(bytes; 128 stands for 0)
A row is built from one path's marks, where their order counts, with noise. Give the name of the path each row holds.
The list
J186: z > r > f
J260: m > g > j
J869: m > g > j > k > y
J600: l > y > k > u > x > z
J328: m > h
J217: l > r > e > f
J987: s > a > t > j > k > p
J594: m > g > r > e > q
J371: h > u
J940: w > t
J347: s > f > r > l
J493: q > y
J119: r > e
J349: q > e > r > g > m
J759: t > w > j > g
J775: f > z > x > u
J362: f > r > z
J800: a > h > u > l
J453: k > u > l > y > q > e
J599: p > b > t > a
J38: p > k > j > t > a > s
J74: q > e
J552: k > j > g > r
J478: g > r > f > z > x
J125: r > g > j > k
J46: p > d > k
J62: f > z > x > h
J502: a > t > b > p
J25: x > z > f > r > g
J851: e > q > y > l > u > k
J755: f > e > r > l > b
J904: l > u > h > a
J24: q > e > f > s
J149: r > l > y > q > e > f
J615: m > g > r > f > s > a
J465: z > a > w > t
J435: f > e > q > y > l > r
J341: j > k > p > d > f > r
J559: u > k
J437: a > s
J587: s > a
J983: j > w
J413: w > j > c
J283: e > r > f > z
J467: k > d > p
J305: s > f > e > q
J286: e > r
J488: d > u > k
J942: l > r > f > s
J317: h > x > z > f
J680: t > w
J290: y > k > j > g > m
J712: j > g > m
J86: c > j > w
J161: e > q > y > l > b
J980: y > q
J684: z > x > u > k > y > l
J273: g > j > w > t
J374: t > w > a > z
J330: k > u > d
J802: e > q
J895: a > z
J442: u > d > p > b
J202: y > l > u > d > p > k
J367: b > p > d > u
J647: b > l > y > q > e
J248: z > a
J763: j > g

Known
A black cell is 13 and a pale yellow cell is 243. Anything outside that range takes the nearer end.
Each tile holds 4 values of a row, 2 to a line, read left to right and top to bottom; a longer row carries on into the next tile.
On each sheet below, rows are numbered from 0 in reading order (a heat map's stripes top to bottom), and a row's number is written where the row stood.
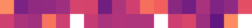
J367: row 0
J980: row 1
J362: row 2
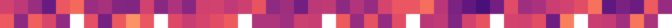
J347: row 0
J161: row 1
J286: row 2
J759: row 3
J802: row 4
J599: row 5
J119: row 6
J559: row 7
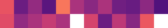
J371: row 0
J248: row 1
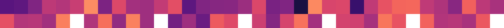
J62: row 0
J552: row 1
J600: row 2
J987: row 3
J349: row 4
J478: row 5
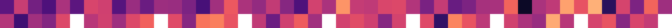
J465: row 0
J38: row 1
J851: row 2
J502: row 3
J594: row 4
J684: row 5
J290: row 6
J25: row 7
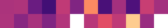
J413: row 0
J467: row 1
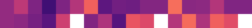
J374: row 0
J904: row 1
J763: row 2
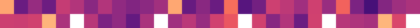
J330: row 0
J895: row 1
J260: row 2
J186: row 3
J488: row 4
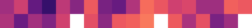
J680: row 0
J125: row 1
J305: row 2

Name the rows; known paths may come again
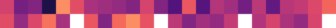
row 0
J987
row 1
J161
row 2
J437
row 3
J74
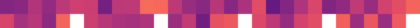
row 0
J283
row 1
J980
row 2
J942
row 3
J328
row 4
J802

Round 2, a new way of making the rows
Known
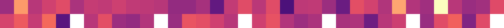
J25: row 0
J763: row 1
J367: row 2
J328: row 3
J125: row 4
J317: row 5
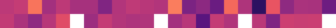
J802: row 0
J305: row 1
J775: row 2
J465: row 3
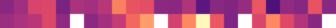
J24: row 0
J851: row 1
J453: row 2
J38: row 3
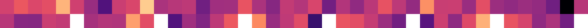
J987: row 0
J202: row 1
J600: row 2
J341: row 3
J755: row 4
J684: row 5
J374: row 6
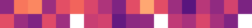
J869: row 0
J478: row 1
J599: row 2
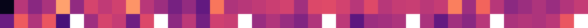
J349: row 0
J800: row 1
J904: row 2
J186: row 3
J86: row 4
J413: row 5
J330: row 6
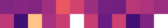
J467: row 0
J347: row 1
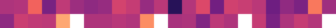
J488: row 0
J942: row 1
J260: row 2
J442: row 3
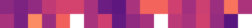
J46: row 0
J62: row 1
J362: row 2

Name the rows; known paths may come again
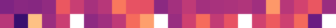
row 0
J467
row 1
J851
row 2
J980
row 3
J25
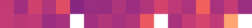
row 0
J286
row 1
J330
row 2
J559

